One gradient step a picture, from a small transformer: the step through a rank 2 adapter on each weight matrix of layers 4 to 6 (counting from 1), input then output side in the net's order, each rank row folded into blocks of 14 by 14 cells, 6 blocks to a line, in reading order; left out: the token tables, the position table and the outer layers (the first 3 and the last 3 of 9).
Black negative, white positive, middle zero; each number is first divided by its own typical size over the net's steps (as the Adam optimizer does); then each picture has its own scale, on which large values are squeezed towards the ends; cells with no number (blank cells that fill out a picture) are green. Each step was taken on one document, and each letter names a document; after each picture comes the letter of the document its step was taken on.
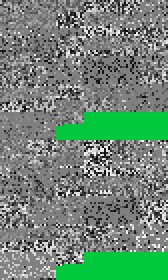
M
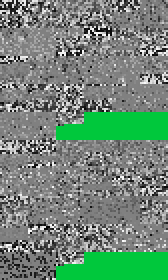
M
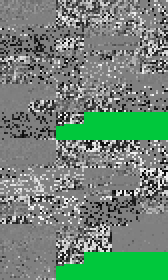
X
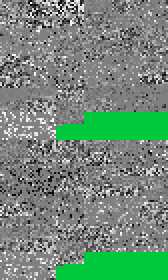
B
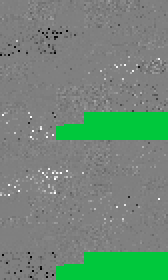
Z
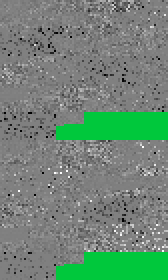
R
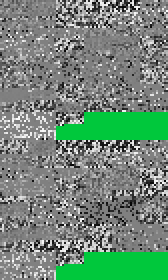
X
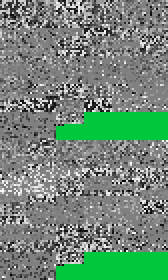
M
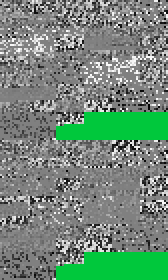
X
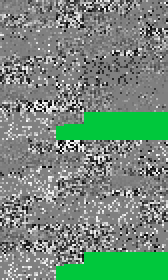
B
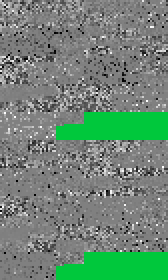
R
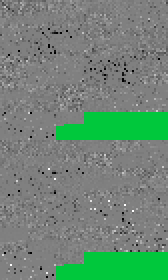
R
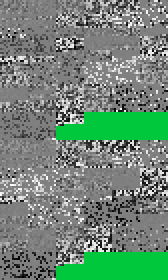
X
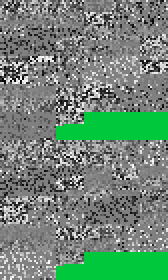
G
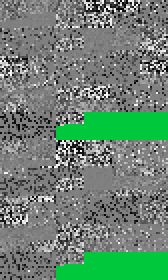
G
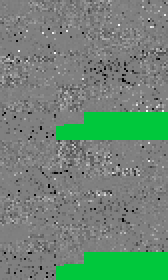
R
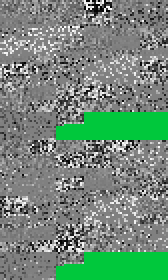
G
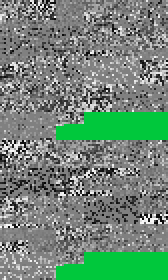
G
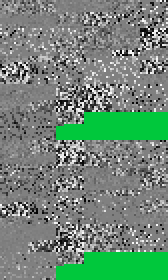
G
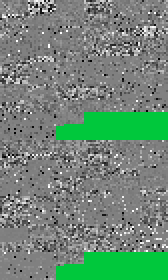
R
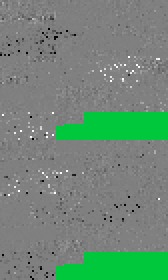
Z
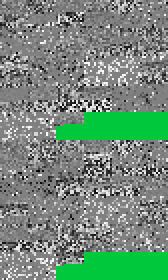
B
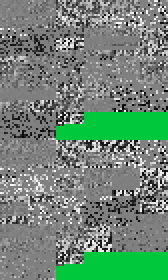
X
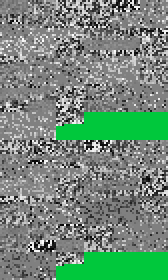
M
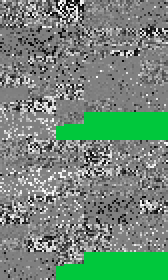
B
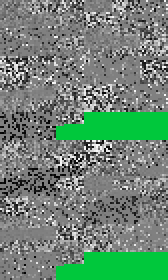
G
